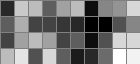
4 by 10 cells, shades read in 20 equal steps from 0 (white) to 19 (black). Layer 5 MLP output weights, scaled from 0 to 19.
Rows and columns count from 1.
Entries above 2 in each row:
10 10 10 7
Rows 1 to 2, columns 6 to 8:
5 18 9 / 16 19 19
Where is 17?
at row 4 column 6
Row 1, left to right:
16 4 5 12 7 5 18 9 8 3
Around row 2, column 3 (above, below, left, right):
5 5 6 14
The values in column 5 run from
7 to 15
